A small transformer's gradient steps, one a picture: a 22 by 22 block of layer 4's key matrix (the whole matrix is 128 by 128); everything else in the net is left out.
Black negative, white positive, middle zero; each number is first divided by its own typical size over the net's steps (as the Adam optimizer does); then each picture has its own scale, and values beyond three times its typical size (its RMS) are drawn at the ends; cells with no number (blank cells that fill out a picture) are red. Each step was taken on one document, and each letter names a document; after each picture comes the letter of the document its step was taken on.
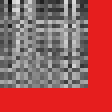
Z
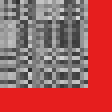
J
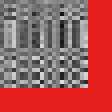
J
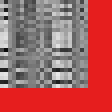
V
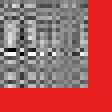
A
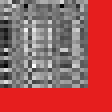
V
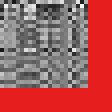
V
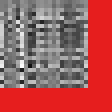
Z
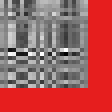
A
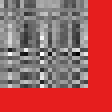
A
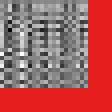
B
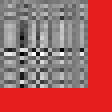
A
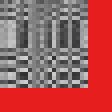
J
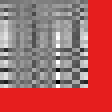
V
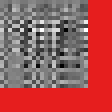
B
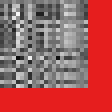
Z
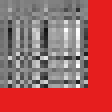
B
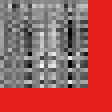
B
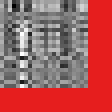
B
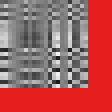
V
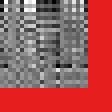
V
